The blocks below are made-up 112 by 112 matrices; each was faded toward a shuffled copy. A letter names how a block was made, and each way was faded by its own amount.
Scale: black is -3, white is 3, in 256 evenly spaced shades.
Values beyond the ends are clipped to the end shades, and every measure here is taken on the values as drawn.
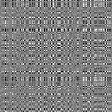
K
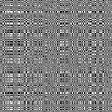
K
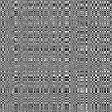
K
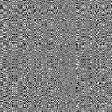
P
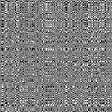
P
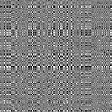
K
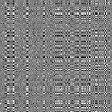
K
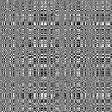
K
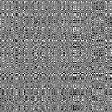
P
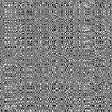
P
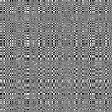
K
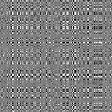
K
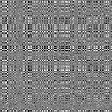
K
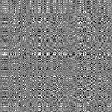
P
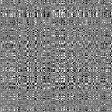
P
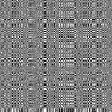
K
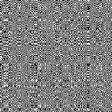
P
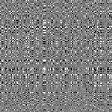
P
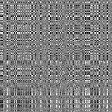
K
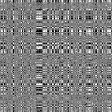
K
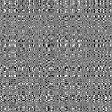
P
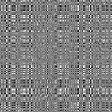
K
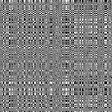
K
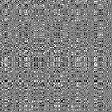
P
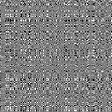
P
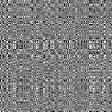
P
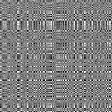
K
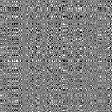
P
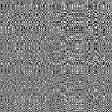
P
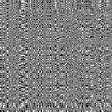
P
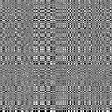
K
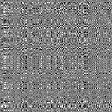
P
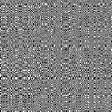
P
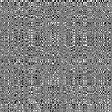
P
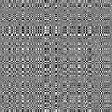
K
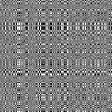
K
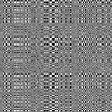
K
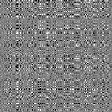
P
